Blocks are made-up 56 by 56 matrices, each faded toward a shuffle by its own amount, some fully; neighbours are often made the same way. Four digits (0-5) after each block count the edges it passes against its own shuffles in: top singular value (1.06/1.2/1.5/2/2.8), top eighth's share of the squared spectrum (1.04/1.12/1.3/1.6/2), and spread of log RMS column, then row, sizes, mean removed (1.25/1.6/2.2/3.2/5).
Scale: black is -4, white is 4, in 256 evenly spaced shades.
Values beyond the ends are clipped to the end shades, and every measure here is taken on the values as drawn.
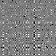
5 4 2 2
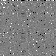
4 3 0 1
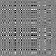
5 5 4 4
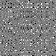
4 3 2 2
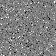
2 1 0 0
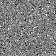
1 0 0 0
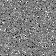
0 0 0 0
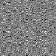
4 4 2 2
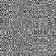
4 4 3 2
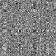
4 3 1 2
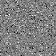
3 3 1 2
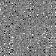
3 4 2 1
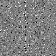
3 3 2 0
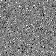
0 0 0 0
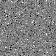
2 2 0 0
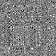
3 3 2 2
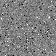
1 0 0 0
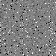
3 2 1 1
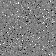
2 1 0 0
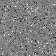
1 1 0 1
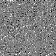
3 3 1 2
